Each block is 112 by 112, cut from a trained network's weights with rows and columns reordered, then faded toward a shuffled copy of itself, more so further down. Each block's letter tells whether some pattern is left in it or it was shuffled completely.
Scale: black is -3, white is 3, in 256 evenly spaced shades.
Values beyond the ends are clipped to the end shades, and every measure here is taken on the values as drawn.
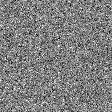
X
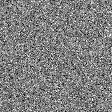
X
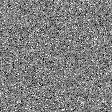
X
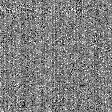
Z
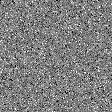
X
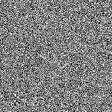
Z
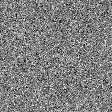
X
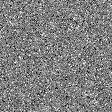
X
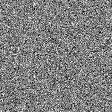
X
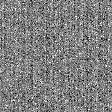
Z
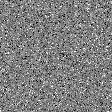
X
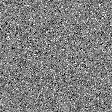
X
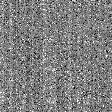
Z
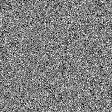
Z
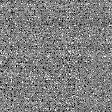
Z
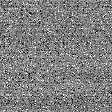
Z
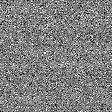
Z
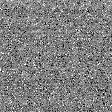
Z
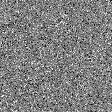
X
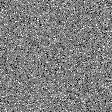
X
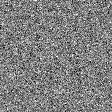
X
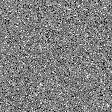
X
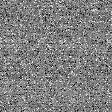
Z
